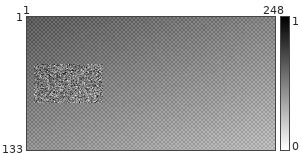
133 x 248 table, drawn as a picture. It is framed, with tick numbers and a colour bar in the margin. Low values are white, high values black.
Grain: checkered. Slope: up to the top left. Odd patch: rougher, in the middle left. Ninth with the lowest average: bottom right.
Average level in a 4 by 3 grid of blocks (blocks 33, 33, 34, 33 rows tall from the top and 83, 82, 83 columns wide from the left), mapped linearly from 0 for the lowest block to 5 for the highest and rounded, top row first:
543 / 432 / 321 / 210
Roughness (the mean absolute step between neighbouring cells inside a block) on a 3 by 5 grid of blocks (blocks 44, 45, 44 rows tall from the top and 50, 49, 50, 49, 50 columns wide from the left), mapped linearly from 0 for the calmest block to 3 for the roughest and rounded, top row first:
0 0 0 0 0 / 3 2 0 0 0 / 0 0 0 0 0
